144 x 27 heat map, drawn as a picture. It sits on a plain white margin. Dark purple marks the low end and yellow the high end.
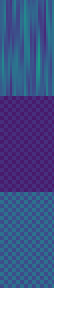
The table splits into 3 rows of 1 panel. Panel 1,1: low, streaked downward. Panel 2,1: very low, checkered, faint in contrast. Panel 3,1: low, checkered.
